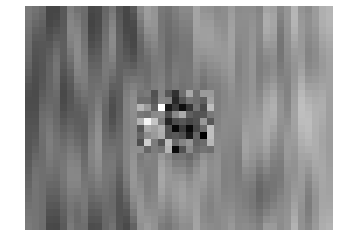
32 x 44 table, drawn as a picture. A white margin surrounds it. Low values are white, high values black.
The grain runs up and down. In the centre lies a patch that is rougher than the rest. Values change most from cell to cell in the centre. Values rise toward the left. The middle right is the ninth with the lowest average.
